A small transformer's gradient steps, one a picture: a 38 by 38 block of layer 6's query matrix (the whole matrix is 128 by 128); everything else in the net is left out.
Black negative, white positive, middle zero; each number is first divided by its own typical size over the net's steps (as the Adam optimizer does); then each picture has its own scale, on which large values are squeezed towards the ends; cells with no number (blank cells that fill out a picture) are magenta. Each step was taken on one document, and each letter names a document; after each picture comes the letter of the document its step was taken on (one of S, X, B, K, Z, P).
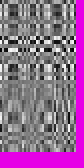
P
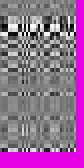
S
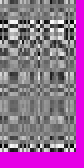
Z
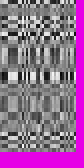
S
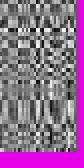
P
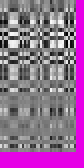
Z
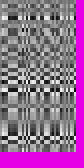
S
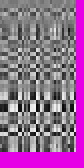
P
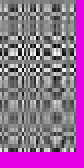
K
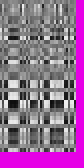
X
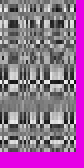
X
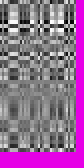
Z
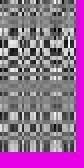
K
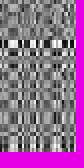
K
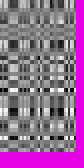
Z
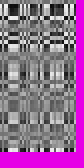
X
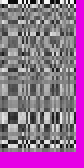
S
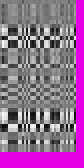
S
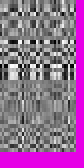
K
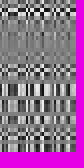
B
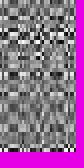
Z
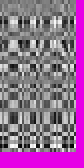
K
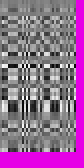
S
